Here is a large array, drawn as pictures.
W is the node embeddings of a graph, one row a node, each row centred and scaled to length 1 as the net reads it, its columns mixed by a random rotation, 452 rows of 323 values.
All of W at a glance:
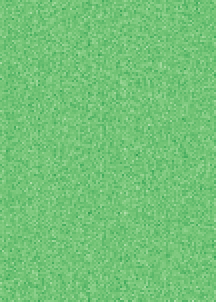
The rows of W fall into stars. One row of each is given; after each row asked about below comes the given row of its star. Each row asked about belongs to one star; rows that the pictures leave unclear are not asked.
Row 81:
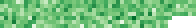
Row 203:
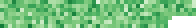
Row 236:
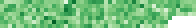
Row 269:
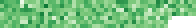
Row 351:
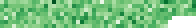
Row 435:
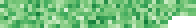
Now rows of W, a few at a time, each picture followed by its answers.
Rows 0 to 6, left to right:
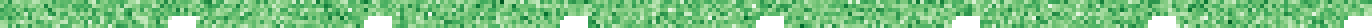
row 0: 269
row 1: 203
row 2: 236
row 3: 351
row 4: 269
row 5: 351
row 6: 236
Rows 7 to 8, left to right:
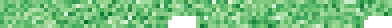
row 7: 203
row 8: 203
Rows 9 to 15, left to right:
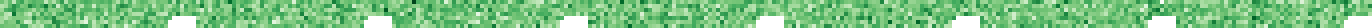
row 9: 236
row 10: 435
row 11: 236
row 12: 351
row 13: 351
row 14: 351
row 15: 351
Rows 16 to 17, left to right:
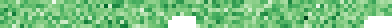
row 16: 81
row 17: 435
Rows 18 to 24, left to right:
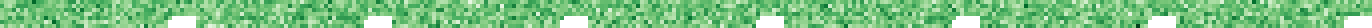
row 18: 236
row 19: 203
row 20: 81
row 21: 203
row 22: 203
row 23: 269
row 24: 269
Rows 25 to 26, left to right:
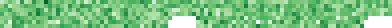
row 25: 435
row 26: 81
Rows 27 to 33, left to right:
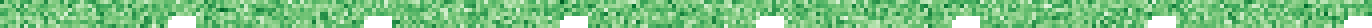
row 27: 203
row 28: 269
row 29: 351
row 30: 269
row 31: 236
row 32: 351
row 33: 203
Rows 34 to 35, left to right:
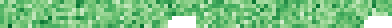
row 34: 351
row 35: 236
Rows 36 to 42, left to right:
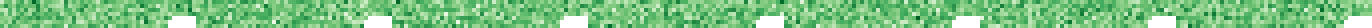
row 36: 435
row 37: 435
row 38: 351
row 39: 351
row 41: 203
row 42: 435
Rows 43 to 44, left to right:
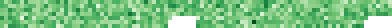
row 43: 269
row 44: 203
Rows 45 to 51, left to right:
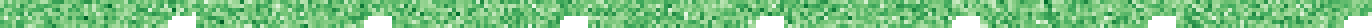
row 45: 351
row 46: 203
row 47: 269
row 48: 351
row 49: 81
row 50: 435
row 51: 351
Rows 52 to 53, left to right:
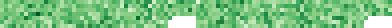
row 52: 435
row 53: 435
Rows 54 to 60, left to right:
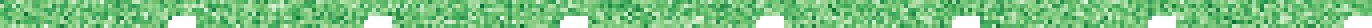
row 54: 81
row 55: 203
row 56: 81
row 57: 236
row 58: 269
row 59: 351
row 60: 236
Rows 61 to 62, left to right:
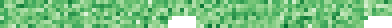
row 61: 203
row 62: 435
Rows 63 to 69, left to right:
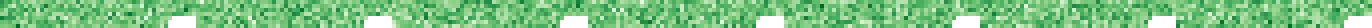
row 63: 269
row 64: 269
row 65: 236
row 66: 236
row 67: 236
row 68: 203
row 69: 351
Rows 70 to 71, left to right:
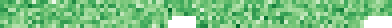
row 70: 203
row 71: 351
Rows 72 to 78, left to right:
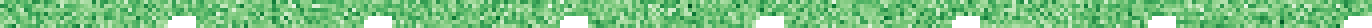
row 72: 435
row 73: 269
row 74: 435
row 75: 351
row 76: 203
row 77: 81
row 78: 351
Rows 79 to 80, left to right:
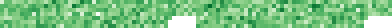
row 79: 351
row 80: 236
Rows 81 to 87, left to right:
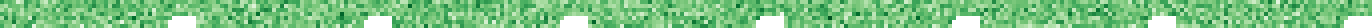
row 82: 236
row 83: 236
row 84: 351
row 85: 203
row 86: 203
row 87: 81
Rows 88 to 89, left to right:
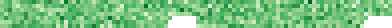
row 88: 435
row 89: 435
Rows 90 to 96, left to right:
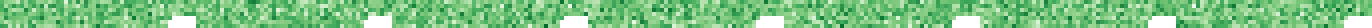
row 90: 203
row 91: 351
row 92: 81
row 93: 236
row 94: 236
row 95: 435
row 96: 351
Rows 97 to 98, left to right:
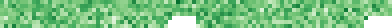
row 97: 236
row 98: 435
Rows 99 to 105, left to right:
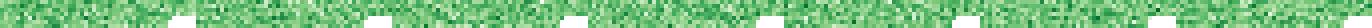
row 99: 236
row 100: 351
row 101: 203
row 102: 203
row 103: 203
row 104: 269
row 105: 351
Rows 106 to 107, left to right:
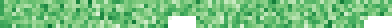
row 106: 269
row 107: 269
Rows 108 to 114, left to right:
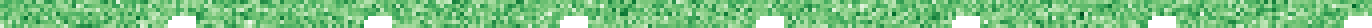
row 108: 435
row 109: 435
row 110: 81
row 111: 435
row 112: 203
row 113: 203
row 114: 236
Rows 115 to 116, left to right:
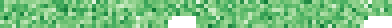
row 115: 269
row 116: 435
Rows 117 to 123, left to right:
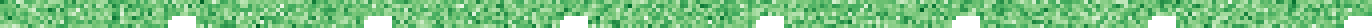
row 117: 81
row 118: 81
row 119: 351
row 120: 81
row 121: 236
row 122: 236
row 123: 81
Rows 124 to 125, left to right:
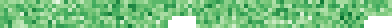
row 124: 81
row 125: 236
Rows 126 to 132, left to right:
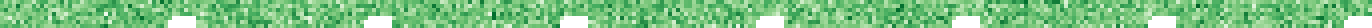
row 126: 203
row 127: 236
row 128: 203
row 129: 236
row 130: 81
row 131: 435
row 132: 203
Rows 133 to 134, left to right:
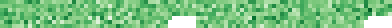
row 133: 81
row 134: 351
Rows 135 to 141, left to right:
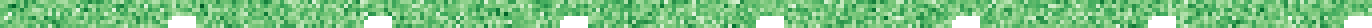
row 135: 236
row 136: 435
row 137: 269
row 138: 236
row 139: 236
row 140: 269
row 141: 236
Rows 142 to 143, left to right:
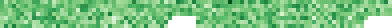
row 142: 236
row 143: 435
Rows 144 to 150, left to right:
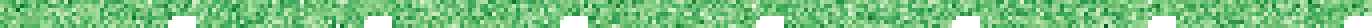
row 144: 203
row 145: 236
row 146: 269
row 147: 435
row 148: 351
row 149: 435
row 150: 236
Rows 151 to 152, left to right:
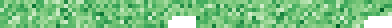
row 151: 81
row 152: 351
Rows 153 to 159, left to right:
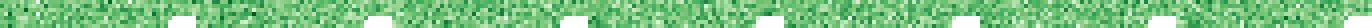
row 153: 269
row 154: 435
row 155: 236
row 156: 269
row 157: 269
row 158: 269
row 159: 435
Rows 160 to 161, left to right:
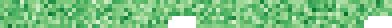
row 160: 269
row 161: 81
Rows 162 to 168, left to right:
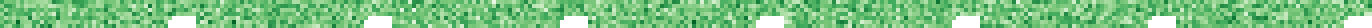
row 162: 351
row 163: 435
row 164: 203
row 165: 351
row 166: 236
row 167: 351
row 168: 351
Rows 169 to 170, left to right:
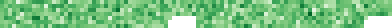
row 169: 81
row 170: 269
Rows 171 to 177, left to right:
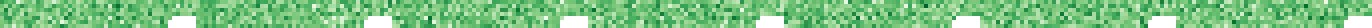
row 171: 81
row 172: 269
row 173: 435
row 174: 203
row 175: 435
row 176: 81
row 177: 203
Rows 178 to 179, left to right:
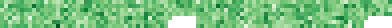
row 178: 236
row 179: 203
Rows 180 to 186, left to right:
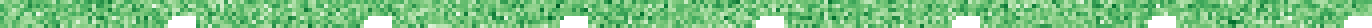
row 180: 236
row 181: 351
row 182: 203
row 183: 435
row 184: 435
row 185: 81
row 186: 236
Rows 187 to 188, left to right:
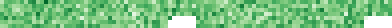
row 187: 435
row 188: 269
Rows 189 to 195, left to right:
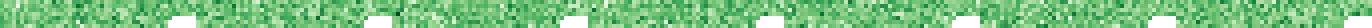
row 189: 351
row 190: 435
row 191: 81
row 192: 81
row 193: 435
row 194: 81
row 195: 435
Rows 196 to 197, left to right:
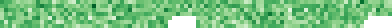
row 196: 81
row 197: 203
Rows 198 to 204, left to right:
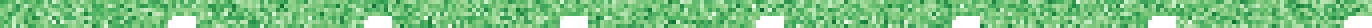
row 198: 81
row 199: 236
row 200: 269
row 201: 351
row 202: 81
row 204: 203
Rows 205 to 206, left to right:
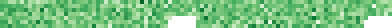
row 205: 269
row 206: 81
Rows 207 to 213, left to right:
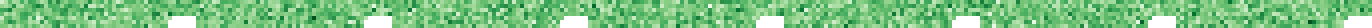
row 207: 236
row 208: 81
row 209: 203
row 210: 435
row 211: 203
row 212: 81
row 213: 351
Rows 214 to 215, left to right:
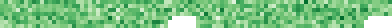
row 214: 435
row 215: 203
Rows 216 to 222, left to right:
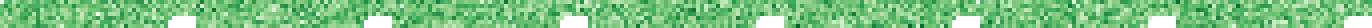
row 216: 435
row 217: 203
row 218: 435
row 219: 269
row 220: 435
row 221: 269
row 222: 269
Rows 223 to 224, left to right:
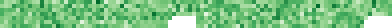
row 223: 236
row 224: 236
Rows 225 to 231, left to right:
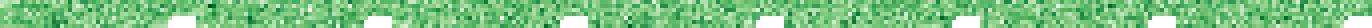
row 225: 236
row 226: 236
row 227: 81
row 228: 351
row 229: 203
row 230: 203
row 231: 435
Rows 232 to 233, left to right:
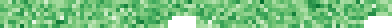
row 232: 236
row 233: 81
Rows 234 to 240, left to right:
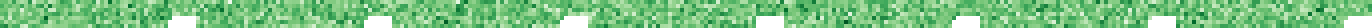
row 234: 203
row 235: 203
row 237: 269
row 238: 236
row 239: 269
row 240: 351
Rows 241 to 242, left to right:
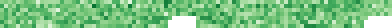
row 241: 203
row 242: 81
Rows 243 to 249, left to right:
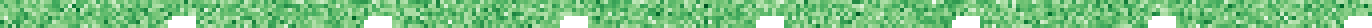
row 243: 351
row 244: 203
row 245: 435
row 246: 81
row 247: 203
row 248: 81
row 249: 81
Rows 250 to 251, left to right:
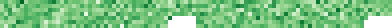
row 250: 435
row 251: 351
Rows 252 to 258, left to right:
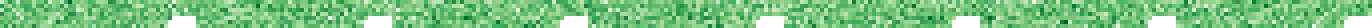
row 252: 203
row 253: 269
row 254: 351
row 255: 81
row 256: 203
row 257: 81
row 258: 269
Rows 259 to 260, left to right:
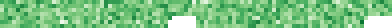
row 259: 81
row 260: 236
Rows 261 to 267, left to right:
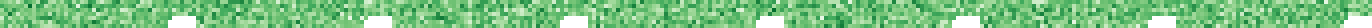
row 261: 203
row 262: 435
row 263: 236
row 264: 351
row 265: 236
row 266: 236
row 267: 203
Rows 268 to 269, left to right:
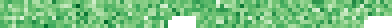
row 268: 351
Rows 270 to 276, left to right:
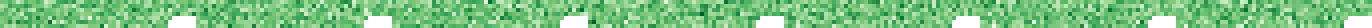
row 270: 81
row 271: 435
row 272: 269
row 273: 81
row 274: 81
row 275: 81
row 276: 236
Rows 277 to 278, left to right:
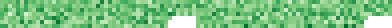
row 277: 236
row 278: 269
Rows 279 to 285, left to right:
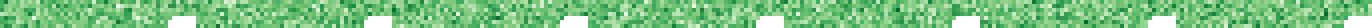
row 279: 269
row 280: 269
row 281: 203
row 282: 269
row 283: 269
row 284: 351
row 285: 203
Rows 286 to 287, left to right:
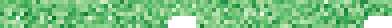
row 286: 81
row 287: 203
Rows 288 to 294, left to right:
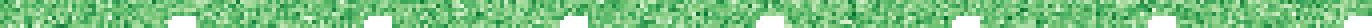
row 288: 81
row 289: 236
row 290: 351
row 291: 236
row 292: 81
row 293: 203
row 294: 435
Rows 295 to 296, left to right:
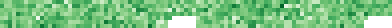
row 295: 351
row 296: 236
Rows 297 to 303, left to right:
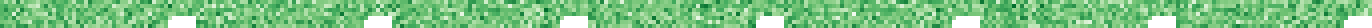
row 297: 269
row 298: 351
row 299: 269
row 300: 81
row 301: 269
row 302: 203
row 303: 81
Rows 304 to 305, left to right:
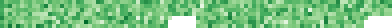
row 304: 269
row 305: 236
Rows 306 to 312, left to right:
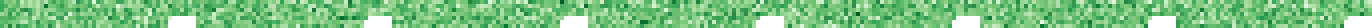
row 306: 269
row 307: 203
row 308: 351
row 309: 236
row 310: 203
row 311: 81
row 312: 269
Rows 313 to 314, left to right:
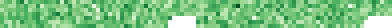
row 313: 435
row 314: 236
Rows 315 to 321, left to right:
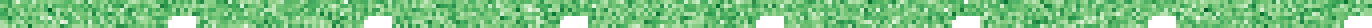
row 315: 81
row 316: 203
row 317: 269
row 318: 203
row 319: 236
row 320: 236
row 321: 351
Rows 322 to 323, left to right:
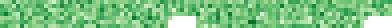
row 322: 203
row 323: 236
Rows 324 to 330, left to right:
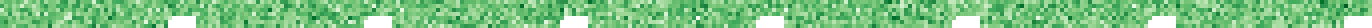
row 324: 269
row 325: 81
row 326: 203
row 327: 81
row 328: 435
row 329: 236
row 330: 269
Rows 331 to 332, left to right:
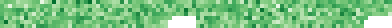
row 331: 351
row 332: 236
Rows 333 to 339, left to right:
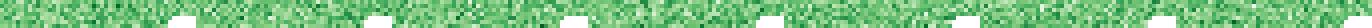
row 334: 203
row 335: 81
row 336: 351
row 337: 351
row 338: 351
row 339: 203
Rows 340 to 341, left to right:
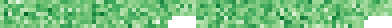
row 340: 81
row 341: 435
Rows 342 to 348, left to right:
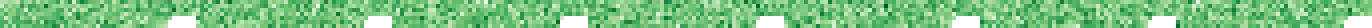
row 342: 351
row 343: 435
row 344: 269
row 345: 269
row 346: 435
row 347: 351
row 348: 351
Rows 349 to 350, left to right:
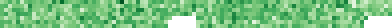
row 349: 351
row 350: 435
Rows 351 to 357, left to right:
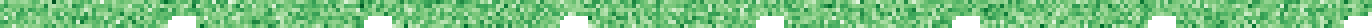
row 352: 203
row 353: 435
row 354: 435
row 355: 269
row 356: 81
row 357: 351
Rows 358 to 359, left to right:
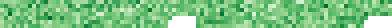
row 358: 435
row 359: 203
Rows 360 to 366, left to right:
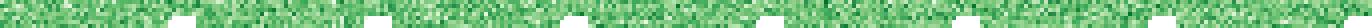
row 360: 351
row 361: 269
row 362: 269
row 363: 435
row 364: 203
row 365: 203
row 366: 203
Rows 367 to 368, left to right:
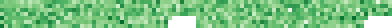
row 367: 269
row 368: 203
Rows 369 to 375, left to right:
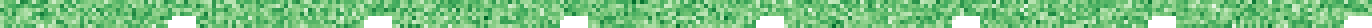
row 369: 203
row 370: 269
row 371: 269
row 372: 435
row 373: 236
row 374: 203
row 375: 269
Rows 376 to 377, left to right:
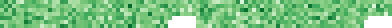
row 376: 81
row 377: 81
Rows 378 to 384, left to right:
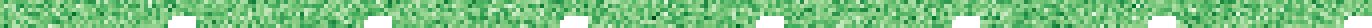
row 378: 203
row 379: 351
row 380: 351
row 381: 81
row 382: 269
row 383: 435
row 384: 435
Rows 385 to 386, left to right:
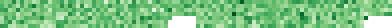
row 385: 203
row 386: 435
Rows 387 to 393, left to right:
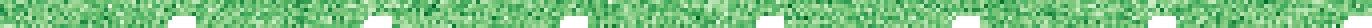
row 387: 81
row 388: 435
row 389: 203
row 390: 269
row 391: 435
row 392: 435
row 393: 236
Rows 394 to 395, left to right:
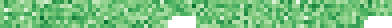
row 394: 351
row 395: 81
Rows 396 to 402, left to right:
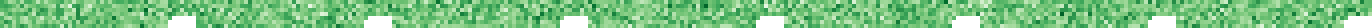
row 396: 351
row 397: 351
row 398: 203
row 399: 81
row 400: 81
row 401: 236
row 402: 351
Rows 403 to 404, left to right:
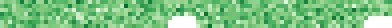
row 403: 435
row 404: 435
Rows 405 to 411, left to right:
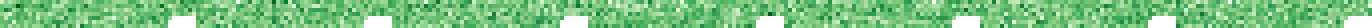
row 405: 236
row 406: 269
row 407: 203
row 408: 269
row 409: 203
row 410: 203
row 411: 81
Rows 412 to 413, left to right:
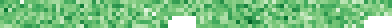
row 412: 81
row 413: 236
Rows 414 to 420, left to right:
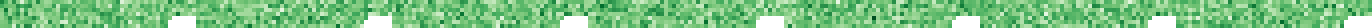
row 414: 81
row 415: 351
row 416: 81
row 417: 236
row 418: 236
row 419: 81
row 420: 351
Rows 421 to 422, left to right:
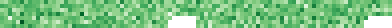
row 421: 435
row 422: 81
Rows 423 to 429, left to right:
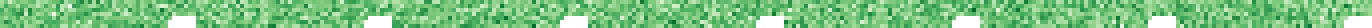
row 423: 351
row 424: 351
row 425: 351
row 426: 351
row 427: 351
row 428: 435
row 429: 269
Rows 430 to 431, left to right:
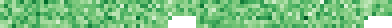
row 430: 435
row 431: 435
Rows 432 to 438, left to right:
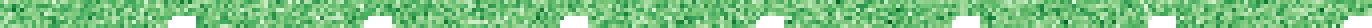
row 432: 236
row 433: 351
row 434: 236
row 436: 351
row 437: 269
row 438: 351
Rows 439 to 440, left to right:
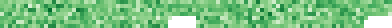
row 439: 269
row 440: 236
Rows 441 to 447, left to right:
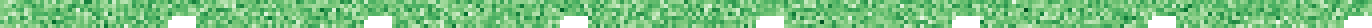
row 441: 236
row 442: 269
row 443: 203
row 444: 269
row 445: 269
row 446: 203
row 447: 236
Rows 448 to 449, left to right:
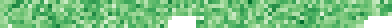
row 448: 236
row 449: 351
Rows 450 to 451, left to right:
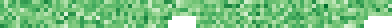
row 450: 203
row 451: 203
